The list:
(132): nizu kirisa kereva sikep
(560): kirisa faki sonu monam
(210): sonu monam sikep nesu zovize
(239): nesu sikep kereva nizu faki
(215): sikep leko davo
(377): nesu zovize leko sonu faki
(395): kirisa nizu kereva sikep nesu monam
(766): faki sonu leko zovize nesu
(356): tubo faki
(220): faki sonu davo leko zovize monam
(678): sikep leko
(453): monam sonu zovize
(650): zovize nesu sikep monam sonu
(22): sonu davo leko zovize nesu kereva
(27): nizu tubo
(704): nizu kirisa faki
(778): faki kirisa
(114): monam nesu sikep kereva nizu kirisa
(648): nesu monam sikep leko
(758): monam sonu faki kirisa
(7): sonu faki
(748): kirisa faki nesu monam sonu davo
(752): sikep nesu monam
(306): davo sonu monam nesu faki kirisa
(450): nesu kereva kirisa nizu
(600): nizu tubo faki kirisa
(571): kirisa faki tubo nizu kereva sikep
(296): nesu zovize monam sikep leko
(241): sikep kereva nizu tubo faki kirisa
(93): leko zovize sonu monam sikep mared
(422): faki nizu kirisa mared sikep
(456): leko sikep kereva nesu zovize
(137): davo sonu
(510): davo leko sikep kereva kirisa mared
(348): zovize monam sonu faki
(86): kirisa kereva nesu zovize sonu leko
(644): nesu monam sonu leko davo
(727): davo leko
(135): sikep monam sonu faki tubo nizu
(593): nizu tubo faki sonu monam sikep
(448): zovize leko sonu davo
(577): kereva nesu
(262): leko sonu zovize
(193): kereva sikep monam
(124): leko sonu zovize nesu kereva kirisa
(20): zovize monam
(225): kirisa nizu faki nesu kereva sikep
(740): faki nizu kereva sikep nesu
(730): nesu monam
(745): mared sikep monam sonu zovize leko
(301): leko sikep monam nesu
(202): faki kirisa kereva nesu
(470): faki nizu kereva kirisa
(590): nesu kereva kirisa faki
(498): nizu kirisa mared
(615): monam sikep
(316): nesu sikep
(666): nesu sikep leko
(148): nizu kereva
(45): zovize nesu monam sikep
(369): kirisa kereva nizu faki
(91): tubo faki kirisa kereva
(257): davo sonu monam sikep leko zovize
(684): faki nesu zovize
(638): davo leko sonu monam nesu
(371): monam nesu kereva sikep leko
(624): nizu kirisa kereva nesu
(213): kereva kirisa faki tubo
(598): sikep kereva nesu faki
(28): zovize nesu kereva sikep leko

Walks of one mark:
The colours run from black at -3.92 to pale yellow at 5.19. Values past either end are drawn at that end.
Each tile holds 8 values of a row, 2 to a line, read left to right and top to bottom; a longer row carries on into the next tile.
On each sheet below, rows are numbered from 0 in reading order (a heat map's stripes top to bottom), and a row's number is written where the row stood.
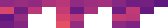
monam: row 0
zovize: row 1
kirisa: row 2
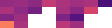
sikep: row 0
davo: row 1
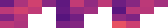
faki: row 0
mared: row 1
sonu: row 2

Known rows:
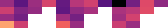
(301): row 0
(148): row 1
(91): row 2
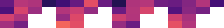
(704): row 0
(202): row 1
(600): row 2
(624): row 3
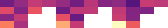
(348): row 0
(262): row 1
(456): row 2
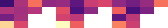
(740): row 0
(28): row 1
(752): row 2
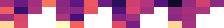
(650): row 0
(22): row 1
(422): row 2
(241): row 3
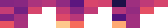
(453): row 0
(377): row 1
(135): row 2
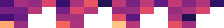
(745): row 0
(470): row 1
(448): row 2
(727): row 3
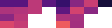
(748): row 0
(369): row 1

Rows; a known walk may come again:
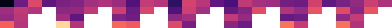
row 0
(213)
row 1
(93)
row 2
(644)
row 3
(422)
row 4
(27)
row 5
(306)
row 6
(348)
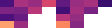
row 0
(745)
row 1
(132)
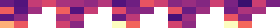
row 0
(371)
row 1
(20)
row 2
(598)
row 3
(615)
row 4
(124)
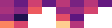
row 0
(638)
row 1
(448)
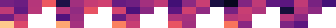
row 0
(210)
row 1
(135)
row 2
(114)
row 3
(369)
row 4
(571)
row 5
(498)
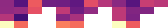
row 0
(22)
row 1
(577)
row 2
(456)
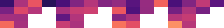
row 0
(470)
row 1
(758)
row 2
(648)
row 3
(225)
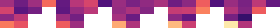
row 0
(316)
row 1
(148)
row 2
(678)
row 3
(220)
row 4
(257)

